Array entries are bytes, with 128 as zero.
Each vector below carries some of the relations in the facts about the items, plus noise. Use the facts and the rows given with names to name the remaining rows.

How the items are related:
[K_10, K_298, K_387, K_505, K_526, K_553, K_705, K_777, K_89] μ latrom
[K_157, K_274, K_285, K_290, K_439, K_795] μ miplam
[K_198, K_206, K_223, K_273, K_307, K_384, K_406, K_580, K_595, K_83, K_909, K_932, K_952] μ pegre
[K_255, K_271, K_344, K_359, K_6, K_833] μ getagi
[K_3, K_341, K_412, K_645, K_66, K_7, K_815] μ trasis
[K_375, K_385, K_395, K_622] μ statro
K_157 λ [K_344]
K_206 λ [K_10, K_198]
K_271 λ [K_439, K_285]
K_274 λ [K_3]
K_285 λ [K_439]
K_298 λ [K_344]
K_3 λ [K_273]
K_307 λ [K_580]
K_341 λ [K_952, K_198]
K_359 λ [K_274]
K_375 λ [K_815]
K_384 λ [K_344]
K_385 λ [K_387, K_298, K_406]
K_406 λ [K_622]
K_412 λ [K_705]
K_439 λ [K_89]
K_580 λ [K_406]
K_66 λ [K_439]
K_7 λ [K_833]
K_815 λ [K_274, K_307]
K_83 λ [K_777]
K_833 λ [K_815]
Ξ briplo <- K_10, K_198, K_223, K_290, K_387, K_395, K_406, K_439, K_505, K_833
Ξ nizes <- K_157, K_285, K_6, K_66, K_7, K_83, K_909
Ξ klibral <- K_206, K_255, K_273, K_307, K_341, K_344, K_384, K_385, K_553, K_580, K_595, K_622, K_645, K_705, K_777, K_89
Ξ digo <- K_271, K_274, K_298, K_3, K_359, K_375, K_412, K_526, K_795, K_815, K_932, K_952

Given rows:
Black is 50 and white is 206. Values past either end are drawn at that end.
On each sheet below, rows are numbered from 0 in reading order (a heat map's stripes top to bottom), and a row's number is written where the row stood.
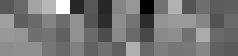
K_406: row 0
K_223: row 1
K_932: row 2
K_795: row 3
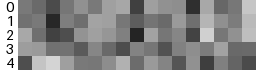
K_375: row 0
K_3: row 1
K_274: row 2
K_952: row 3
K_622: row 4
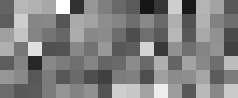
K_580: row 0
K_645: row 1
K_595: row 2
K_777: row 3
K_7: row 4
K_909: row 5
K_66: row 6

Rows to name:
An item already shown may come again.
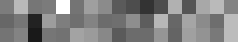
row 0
K_307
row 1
K_7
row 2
K_3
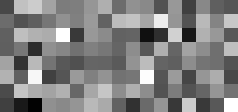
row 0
K_622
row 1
K_66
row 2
K_580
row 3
K_7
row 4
K_526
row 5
K_89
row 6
K_385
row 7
K_833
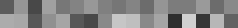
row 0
K_412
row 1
K_157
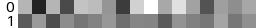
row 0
K_439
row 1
K_412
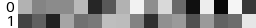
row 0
K_298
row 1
K_359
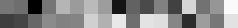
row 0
K_815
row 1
K_271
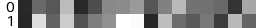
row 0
K_6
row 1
K_344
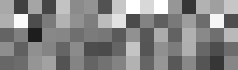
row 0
K_285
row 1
K_384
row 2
K_7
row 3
K_290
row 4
K_395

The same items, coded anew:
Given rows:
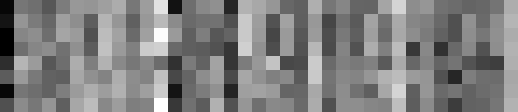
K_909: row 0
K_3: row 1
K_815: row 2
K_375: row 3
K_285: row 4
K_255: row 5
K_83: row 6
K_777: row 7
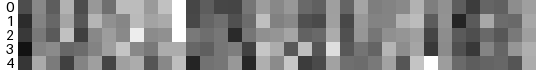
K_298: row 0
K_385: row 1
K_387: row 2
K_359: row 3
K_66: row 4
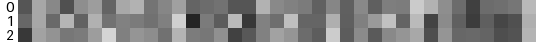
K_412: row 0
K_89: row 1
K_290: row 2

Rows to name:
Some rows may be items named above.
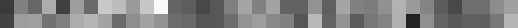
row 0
K_298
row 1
K_795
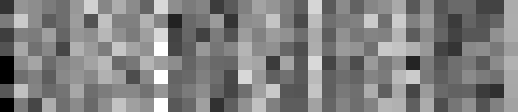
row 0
K_290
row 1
K_271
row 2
K_526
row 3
K_344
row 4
K_274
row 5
K_7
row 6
K_439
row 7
K_406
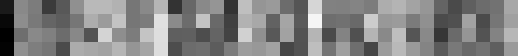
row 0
K_6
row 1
K_833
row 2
K_375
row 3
K_157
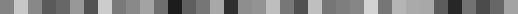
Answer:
K_271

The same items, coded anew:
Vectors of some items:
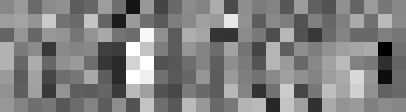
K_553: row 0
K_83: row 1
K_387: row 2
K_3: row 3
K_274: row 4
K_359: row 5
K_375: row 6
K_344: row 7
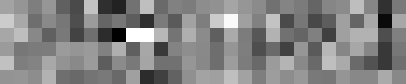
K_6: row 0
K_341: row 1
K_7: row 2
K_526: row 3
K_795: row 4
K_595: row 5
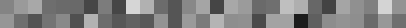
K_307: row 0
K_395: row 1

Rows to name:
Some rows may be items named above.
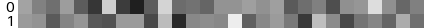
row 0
K_6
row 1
K_89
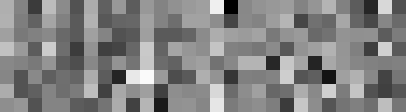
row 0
K_439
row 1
K_290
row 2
K_255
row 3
K_285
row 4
K_344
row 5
K_833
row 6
K_271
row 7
K_89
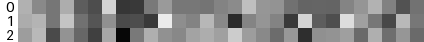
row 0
K_6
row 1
K_157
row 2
K_66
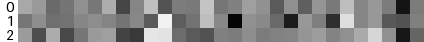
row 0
K_412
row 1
K_298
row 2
K_359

